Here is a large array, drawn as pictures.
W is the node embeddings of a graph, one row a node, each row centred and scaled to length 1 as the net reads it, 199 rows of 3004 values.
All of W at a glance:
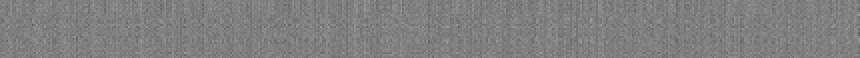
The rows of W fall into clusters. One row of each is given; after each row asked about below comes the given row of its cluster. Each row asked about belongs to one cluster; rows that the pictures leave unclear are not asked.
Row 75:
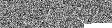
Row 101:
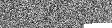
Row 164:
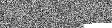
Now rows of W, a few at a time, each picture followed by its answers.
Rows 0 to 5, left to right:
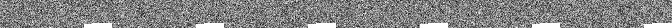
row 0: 75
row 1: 164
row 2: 164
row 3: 101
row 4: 75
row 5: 164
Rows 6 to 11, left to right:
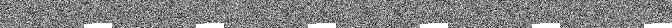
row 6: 164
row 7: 101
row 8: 164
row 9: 164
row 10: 164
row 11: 75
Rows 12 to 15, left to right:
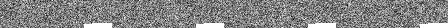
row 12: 101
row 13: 75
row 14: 75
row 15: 164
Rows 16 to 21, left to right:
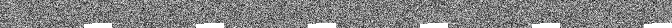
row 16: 164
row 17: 164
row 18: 101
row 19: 75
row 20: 164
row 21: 101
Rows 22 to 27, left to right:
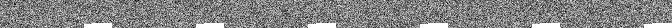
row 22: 75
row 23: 75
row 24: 164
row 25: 164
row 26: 75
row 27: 164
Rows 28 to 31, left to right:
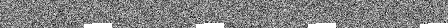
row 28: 164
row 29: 164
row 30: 75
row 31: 101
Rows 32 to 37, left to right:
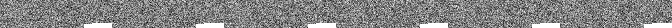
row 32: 164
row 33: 164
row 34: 164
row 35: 164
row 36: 164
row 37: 164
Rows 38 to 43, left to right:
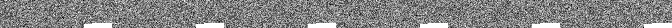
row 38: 101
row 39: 164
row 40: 101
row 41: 75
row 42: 101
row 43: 164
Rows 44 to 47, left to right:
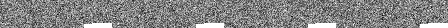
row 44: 164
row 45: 164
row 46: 75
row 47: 101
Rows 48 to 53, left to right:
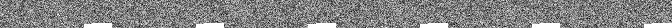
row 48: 75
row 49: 75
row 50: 164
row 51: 75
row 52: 75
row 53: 75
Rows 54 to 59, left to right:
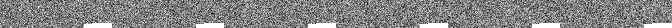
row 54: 101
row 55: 164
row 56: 101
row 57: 164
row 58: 75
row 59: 164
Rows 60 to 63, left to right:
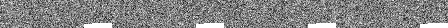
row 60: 164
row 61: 75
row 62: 101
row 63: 75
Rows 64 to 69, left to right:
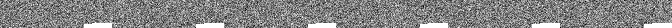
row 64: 101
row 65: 164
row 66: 75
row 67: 75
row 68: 101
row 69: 101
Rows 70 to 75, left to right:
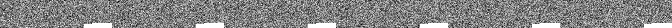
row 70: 101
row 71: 101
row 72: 101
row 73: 101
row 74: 75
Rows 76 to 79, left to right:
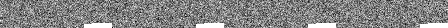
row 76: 75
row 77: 101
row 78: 75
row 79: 164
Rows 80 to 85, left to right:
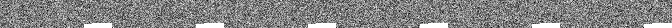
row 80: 75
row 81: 101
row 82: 75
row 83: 101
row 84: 164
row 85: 164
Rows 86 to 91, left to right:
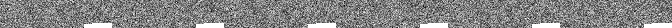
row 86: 164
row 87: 75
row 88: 164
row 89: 75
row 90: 164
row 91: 75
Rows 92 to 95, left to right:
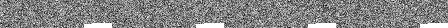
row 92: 75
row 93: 164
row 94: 75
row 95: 75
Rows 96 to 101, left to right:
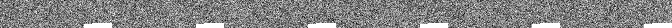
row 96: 101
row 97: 75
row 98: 164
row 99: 75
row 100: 101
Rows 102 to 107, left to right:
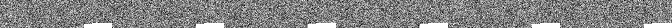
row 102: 164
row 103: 101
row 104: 101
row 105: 101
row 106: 164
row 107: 101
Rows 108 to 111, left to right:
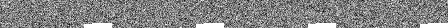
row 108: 164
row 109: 75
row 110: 75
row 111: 75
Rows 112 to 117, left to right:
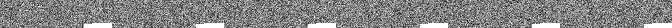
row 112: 101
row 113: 164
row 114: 101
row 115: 164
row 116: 101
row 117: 164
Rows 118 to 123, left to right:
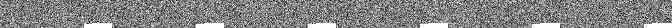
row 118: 75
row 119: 101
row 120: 101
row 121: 101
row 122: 164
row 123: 164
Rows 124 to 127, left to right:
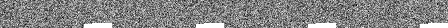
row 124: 101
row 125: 75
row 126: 75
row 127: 101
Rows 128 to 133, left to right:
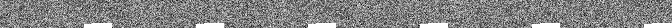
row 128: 75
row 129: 101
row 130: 75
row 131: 101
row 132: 164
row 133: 75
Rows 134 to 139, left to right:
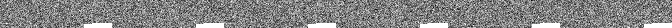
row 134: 164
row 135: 75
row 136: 164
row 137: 75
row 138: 101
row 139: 75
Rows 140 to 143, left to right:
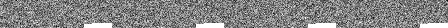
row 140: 75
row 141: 75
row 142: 75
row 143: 75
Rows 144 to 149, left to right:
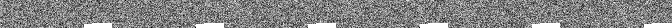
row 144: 75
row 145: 164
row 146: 164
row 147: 164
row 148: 164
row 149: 75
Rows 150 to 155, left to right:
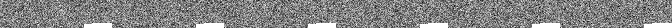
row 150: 75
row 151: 75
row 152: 101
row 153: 164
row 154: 101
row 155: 101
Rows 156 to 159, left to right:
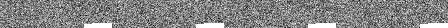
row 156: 75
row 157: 164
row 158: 75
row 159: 164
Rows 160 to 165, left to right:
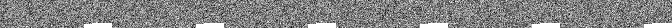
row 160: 164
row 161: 75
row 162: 164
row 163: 101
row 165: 164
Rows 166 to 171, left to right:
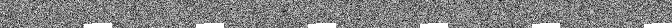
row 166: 101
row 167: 75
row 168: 164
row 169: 75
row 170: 164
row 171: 75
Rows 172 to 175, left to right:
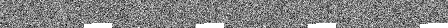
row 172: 75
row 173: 101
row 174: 101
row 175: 164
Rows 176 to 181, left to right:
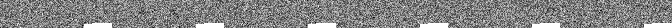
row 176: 101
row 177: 164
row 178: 101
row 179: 75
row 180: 75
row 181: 75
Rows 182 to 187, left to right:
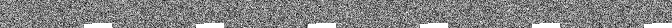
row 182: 164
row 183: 164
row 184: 101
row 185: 164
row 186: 75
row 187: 164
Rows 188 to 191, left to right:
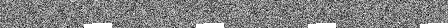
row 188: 164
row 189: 75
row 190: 164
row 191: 101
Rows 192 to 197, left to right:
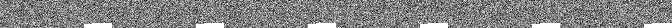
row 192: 75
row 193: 101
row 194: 101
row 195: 75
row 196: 101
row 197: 75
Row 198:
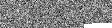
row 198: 164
